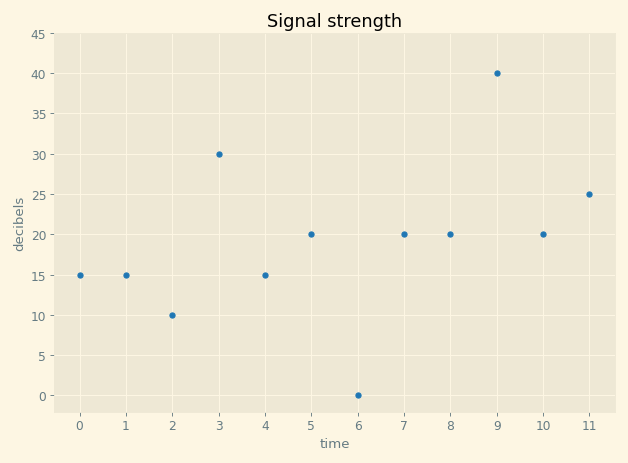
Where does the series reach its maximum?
9
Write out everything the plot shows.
Title: Signal strength
x-axis: time, ticks 0 1 2 3 4 5 6 7 8 9 10 11
y-axis: decibels, ticks 0 5 10 15 20 25 30 35 40 45
Values:
15 15 10 30 15 20 0 20 20 40 20 25
